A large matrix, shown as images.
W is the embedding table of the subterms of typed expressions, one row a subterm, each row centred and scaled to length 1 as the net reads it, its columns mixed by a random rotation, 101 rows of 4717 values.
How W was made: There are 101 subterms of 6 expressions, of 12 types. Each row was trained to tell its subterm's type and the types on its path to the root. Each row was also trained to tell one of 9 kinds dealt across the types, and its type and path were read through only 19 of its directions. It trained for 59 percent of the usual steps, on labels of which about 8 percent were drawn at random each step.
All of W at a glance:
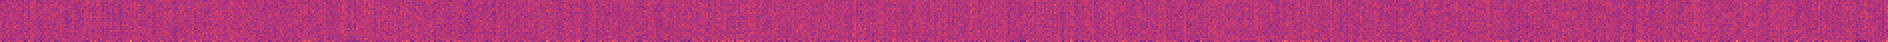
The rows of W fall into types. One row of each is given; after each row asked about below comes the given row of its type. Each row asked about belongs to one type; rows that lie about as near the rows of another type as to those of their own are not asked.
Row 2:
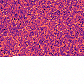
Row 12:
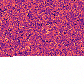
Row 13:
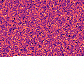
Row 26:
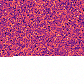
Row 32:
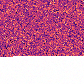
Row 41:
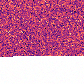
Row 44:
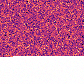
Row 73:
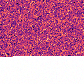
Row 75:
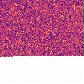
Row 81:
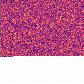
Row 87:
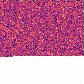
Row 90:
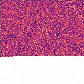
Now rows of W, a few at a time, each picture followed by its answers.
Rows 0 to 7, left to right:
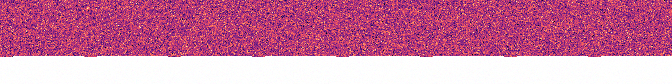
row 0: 81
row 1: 44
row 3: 32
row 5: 90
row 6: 73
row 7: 87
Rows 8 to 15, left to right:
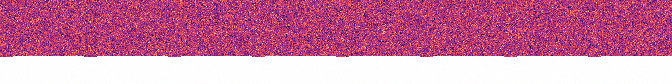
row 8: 75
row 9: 81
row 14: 32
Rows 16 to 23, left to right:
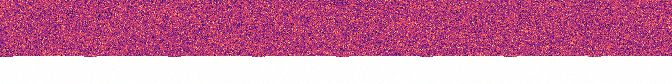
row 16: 13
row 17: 2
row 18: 26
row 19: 73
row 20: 75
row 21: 87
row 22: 87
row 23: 73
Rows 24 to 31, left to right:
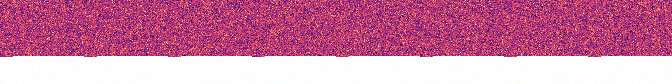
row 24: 26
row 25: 75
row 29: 26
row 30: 12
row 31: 32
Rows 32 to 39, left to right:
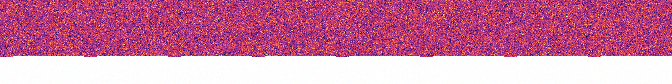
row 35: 73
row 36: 13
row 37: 13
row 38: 44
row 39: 12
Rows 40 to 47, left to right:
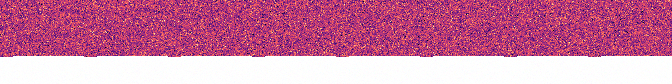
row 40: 81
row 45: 90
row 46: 81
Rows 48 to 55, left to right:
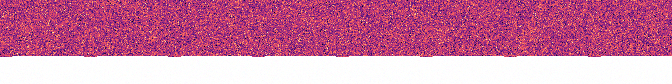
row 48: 26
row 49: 44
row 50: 81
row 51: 73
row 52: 32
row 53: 32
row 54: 2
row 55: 32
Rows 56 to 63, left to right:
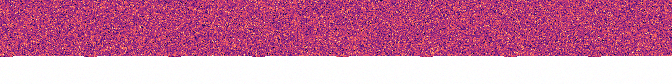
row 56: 90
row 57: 44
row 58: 81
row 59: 13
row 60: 2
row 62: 2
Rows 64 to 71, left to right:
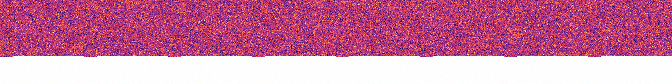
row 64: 26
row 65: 81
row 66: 75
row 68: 44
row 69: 26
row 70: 32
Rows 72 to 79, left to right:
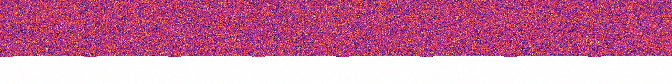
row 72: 73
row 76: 90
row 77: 90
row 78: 90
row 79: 26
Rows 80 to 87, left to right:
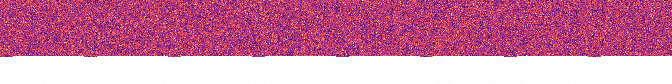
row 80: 41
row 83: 13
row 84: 13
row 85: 2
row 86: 26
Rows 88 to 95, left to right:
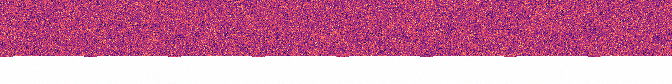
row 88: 32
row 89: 41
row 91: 41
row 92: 75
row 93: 13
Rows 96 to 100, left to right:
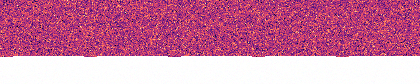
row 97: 44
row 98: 81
